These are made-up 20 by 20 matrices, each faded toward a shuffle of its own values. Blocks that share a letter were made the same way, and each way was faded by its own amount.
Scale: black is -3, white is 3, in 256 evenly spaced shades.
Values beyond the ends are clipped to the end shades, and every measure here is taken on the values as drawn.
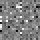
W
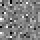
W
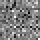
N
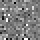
W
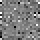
W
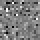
W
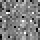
N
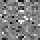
N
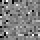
W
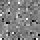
W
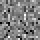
N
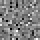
W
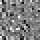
N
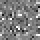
N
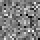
N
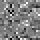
N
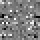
W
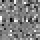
N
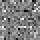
W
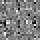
N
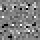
W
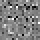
N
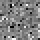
W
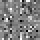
N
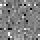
W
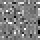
N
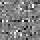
W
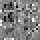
N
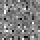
W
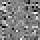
N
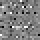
W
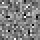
W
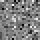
W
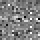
W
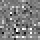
W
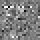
W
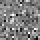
W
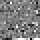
W
